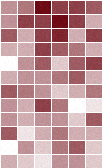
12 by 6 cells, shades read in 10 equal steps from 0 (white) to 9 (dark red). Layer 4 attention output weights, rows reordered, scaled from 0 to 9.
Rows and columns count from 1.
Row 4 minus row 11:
3 -1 5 1 -1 1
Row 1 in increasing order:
4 5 6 7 7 9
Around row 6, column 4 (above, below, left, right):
2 2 4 6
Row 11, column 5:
6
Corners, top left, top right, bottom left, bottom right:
4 6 3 2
